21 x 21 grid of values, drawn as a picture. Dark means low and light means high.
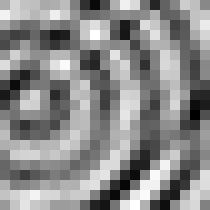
No row or column stands out. Rings spread out from the middle left. There is no overall slope.
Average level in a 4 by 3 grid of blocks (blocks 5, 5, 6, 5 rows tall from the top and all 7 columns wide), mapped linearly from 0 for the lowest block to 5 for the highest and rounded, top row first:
324
232
350
524
